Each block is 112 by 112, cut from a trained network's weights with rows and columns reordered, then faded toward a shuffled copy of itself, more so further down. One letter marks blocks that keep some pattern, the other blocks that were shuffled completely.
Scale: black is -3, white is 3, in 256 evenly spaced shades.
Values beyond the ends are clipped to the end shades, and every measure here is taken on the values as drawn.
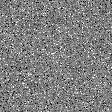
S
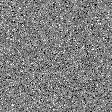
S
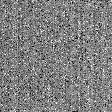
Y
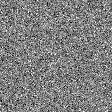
S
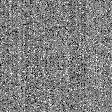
Y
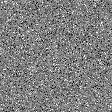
S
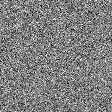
S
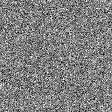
Y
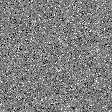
S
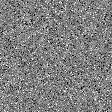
S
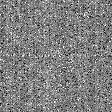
Y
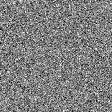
Y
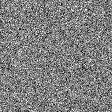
S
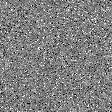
S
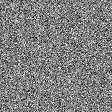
Y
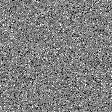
S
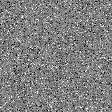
S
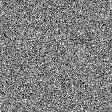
Y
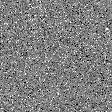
S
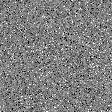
S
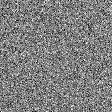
S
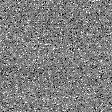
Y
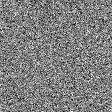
S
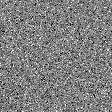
S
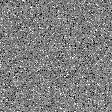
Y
